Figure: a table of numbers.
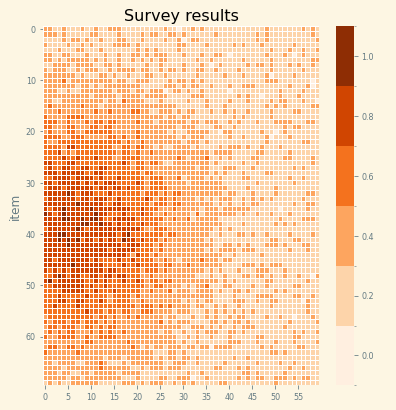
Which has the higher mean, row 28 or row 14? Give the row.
28
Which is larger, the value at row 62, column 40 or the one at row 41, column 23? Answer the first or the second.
the second
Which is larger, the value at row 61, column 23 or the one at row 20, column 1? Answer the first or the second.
the second
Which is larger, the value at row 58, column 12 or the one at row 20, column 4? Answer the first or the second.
the first
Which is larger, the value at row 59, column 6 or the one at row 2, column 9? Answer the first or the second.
the first
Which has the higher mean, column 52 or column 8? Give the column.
8
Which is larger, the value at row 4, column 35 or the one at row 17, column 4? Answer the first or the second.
the second
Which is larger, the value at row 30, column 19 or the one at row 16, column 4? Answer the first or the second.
the first
